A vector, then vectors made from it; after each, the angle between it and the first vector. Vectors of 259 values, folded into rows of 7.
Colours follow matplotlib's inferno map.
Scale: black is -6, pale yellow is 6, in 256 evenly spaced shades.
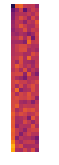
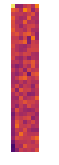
nearly opposite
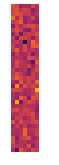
orthogonal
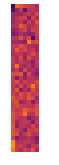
nearly parallel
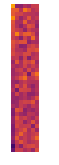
nearly opposite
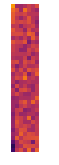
nearly opposite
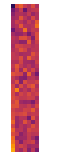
nearly parallel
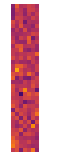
partly aligned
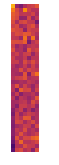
nearly opposite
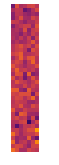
partly aligned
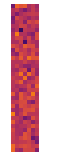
partly aligned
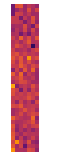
partly aligned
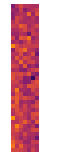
partly aligned
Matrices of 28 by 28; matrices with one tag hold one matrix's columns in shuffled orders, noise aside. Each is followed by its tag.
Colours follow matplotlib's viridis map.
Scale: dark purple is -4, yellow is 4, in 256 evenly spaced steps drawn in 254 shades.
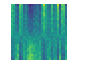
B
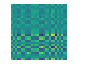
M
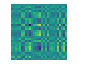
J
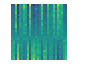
B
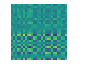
M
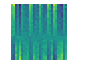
B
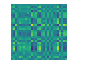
J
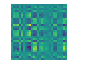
J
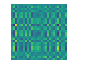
J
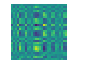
J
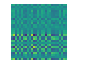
M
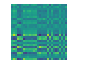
M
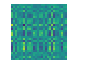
J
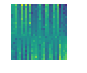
B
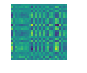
J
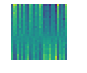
B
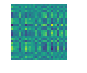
J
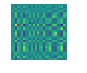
J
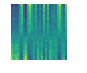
B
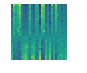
B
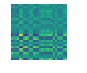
M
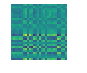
M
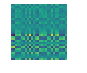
M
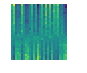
B
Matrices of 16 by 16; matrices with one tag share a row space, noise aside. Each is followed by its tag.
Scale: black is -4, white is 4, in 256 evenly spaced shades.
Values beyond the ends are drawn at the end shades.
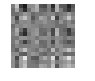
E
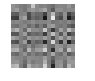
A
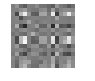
E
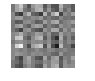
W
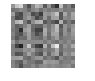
W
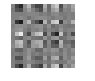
W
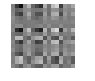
W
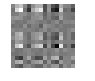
W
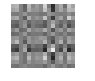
A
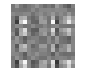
E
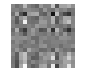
E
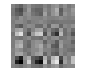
W
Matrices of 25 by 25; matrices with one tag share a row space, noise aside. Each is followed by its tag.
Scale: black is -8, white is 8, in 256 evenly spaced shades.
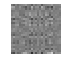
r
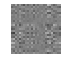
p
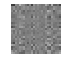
p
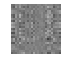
p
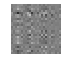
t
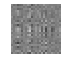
t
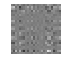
p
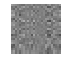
p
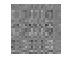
r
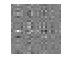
t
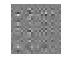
t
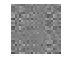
p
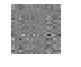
p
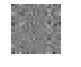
p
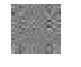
p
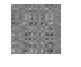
r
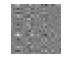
t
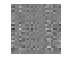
p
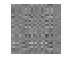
r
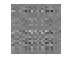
r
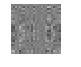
p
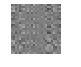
p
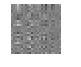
t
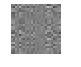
p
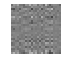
r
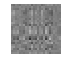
r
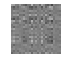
r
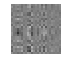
t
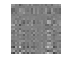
p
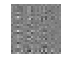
t
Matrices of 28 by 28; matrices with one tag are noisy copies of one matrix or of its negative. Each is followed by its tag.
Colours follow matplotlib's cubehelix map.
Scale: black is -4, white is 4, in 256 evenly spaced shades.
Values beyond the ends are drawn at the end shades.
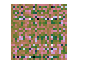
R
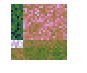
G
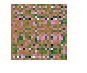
R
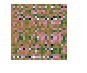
R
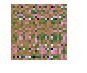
R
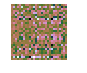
R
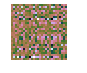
R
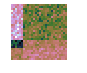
G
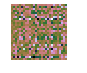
R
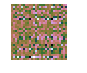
R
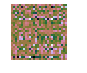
R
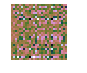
R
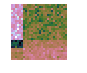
G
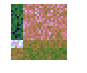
G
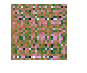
R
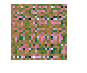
R
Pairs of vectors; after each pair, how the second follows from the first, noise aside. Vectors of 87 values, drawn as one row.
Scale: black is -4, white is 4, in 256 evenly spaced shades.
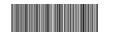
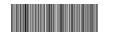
reversed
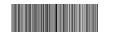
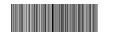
reversed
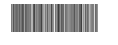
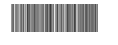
reversed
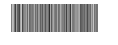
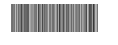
reversed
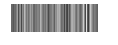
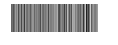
sign-scrambled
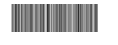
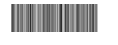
reversed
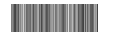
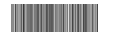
sign-scrambled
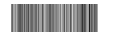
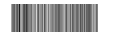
reversed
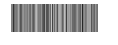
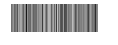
reversed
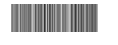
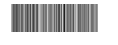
reversed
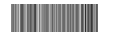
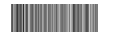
reversed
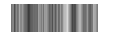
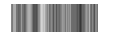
reversed
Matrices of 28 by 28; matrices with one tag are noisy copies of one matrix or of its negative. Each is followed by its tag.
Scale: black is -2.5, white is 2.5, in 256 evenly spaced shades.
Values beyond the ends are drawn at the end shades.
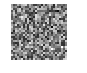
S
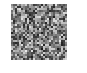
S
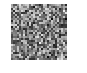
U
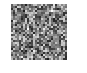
S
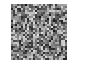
S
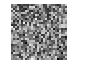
U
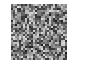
S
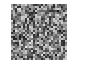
S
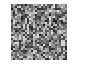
S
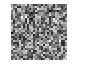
S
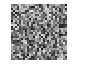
U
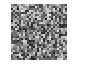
U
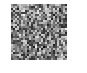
U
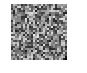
S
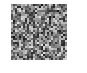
S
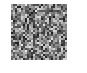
S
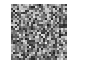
U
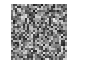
S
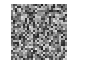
S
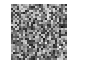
U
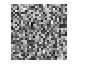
U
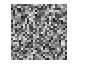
S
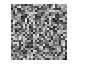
S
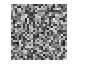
S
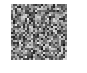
S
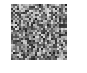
U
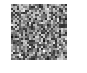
U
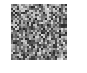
U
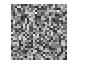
S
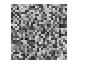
U
